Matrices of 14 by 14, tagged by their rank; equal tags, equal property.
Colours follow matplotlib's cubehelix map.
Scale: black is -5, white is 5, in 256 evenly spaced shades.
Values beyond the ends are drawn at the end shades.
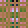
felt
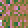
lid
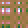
felt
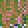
lid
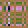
felt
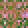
lid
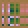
felt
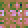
lid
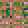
lid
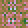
lid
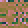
lid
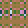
felt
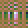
felt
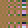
felt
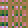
felt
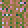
lid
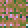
lid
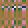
felt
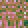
lid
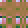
felt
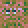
lid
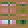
felt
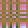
felt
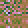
lid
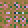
lid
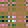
felt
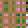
felt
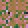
lid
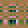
felt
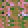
lid
